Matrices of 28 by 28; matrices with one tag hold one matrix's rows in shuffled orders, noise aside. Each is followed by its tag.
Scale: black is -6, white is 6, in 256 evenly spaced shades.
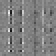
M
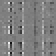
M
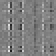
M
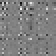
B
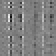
M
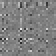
B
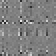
B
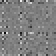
B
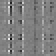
M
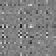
B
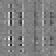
M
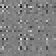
B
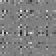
B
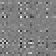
B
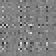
B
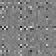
B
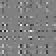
B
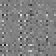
B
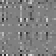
B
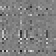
B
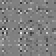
B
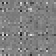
B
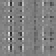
M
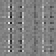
M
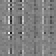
M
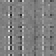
M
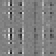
M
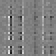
M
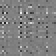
B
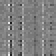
M
